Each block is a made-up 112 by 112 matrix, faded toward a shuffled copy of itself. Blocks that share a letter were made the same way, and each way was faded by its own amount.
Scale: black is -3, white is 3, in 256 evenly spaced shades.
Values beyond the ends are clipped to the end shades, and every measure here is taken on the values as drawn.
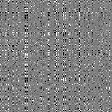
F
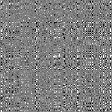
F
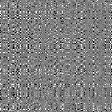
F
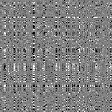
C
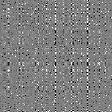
C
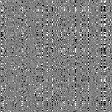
F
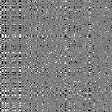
C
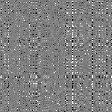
C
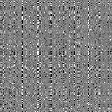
F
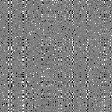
C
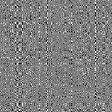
F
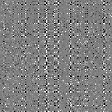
F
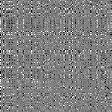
F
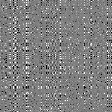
C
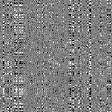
F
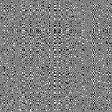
C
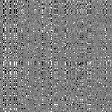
F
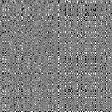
F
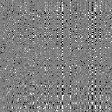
C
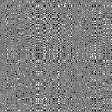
C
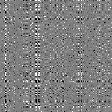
C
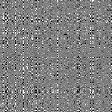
F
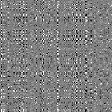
F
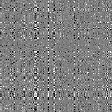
F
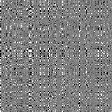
F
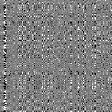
F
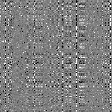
F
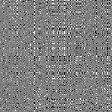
C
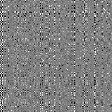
F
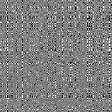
F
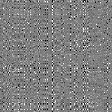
F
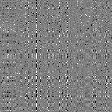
F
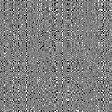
F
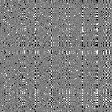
C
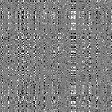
F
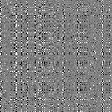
F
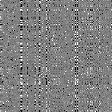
C
